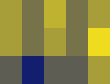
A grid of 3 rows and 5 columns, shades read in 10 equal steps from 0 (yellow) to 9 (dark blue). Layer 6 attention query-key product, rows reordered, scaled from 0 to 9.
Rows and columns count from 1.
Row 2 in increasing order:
0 3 3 5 5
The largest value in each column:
6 9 6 6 3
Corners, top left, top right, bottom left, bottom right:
3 3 6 3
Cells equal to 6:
3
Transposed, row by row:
3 3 6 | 5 5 9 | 2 3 6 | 5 5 6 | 3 0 3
